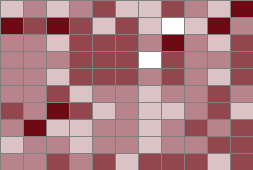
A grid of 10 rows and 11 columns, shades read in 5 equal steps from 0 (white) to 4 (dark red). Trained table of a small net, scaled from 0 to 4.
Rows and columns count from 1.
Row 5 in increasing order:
1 1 2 2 2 2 3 3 3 3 3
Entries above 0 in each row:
11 10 11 10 11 11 11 11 11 11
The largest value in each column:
4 4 4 3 3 3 3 4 3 4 4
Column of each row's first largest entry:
11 1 8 4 4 3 3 2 10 3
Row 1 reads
1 2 1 2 3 1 1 3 2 1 4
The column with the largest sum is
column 11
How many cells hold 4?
7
